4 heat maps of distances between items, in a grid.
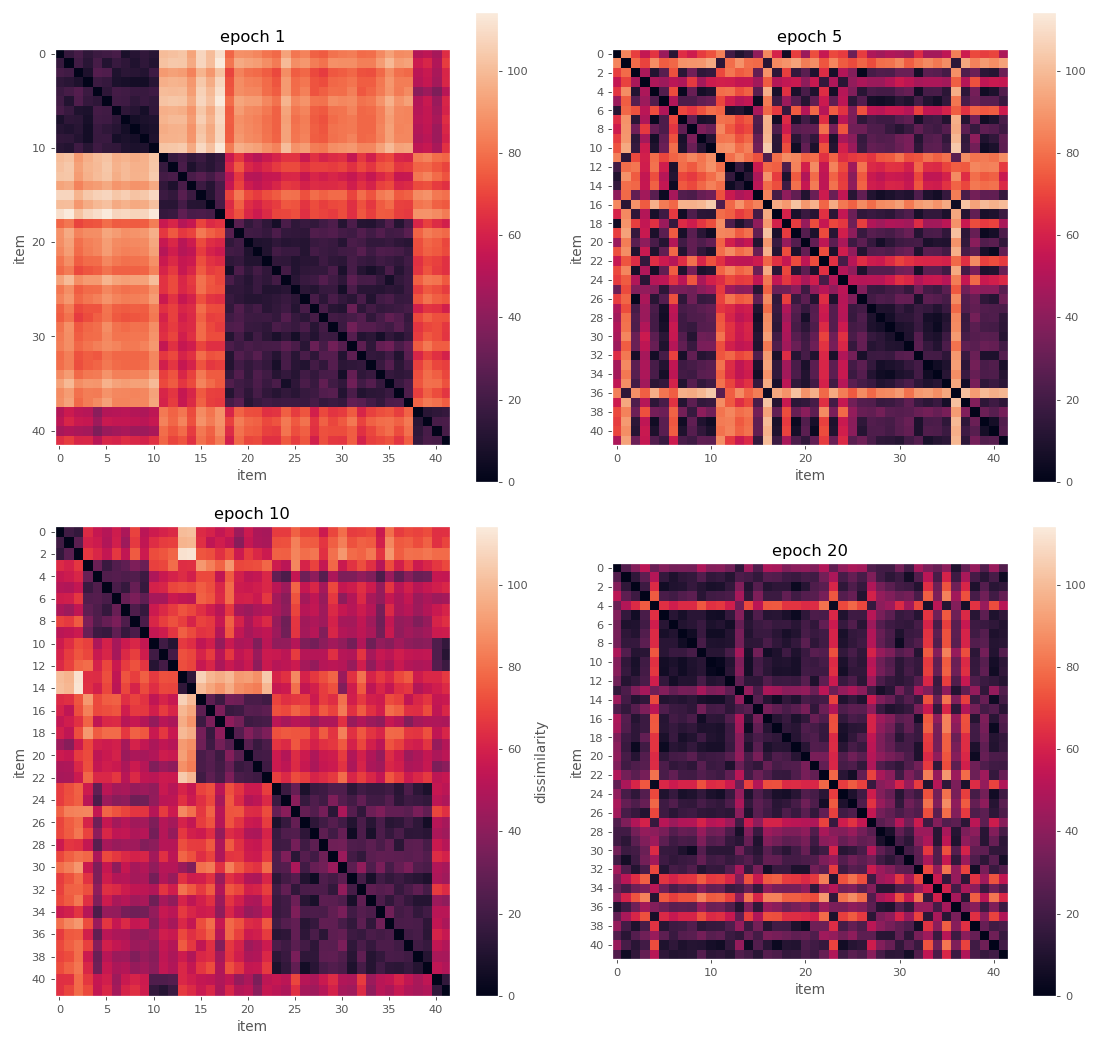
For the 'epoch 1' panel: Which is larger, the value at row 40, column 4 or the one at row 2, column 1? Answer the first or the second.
the first
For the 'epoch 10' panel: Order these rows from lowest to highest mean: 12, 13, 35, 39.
39, 35, 12, 13
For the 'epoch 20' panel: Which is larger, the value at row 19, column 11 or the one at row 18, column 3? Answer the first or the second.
the second
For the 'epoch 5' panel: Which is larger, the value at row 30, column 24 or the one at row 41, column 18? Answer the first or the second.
the first
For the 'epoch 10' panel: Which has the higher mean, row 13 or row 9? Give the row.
13
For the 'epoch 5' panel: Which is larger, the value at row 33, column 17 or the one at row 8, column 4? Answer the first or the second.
the second
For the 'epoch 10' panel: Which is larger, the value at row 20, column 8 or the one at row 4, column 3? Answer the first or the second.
the first
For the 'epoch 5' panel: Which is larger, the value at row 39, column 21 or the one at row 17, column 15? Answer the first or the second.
the second
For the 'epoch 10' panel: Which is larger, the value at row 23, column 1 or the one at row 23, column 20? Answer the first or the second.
the first
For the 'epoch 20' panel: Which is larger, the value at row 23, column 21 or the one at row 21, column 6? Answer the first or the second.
the first
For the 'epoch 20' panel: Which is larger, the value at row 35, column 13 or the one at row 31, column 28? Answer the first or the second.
the first
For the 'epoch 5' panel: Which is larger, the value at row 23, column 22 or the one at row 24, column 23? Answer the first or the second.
the first
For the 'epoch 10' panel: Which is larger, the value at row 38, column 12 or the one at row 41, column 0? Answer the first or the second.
the second
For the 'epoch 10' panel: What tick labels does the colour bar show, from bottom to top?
0, 20, 40, 60, 80, 100
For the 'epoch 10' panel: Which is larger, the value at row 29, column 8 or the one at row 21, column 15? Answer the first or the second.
the first
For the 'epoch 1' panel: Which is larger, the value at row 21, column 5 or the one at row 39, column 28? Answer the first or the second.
the first
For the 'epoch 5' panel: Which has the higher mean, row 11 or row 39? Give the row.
11
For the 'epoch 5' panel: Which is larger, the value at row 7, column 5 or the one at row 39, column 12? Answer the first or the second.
the second
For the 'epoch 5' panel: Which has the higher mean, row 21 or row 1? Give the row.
1
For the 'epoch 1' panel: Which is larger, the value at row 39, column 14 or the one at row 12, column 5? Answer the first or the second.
the second
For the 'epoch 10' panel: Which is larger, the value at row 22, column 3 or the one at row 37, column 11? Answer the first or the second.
the first
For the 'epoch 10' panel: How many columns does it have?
42
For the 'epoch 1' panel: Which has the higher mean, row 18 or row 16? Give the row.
16
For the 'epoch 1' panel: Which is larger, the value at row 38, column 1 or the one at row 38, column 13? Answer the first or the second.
the second
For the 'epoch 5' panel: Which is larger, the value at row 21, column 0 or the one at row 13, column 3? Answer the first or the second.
the first
